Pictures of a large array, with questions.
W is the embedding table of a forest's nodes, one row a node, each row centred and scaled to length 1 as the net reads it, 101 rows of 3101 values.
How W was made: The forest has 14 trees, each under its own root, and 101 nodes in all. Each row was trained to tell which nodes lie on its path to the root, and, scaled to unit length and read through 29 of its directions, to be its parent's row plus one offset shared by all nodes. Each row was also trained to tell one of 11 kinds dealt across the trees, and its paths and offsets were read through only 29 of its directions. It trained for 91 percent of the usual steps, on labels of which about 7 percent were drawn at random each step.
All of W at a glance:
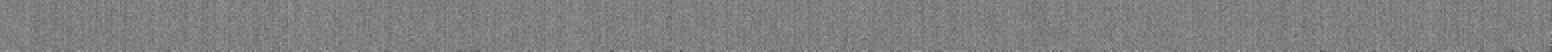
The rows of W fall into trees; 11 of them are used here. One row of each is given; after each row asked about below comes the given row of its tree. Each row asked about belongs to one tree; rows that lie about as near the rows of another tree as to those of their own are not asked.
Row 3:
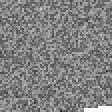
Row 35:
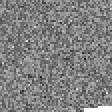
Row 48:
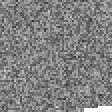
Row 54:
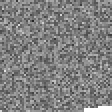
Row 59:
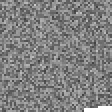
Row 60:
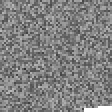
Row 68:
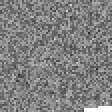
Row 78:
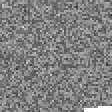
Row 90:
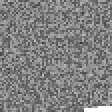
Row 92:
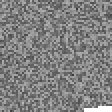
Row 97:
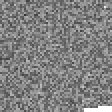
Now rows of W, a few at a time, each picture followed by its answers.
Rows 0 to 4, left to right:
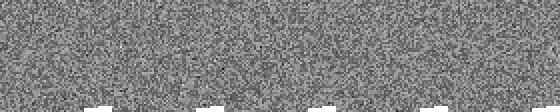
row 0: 54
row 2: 90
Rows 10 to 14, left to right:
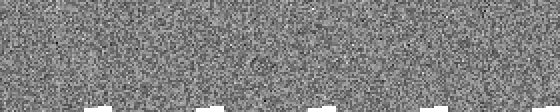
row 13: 60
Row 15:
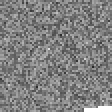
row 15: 68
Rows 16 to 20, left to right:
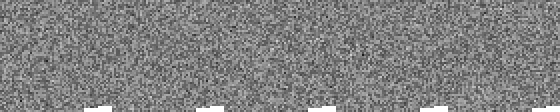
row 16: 54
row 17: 48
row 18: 60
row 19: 35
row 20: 54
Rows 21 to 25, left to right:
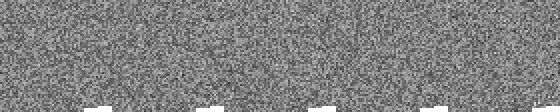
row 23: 92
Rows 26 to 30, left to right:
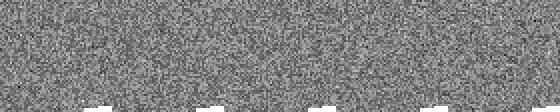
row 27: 35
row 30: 35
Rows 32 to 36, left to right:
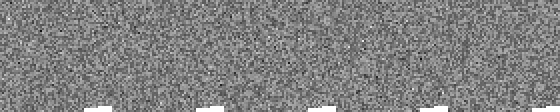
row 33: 60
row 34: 60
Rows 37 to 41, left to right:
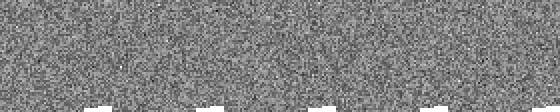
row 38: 60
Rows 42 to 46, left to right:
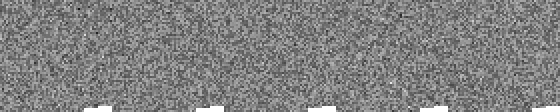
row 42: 54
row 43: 48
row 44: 60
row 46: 92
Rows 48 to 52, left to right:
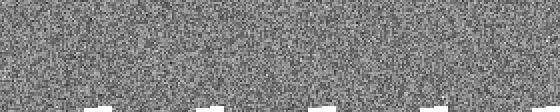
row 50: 35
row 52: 60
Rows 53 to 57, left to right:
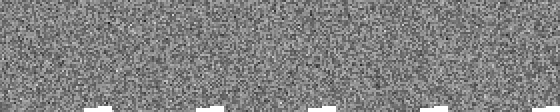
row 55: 60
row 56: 35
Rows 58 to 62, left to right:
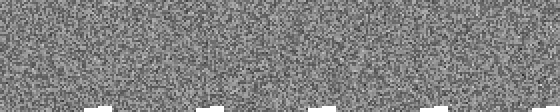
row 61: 54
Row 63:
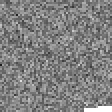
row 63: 35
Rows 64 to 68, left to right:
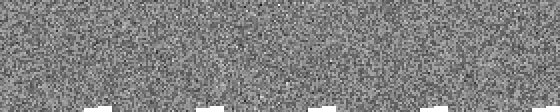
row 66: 35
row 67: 78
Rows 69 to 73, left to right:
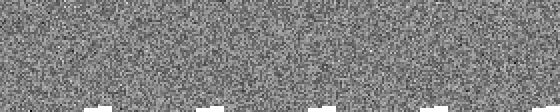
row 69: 60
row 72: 68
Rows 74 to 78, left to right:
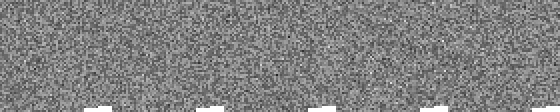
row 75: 54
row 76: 35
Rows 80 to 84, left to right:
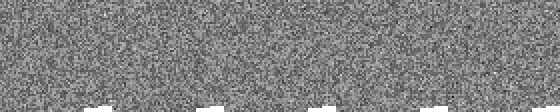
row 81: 35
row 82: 60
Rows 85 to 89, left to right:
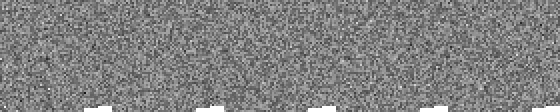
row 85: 54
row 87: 90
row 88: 54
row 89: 35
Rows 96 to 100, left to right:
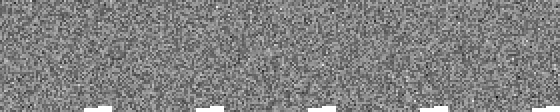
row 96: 54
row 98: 54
